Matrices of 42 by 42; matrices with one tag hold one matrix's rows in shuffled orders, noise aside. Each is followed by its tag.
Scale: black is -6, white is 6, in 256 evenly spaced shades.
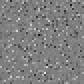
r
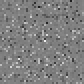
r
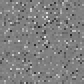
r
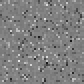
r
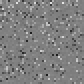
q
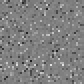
q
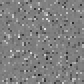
r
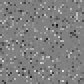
q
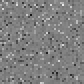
q
